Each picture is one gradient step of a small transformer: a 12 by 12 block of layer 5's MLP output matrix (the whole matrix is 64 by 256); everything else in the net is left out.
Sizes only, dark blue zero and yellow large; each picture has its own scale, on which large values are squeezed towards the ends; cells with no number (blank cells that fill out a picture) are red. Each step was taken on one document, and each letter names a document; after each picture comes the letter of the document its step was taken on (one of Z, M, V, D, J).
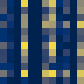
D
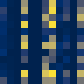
D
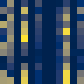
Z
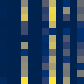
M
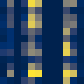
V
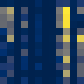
Z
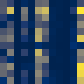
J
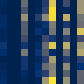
M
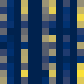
D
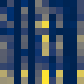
J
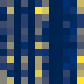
J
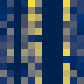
V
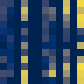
M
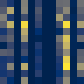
Z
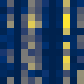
V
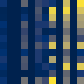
M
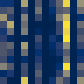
Z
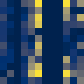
V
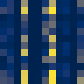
D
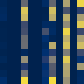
M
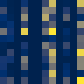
D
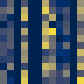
D
